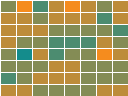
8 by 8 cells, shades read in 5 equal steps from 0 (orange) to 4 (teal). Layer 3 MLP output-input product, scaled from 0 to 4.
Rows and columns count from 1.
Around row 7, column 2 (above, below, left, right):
2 1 3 1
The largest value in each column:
3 4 3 3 3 3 3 3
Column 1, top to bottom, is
2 1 1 1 2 2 3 1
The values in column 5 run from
0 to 3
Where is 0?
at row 1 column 2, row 1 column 5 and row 5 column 7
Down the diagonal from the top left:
2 1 1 3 2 2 2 1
